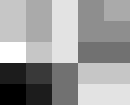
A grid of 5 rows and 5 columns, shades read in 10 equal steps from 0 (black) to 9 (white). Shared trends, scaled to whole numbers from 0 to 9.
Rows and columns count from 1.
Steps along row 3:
down up down same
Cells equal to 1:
2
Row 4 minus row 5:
1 1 0 -1 -1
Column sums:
24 22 32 29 30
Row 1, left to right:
7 6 8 5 6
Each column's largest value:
9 7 8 8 8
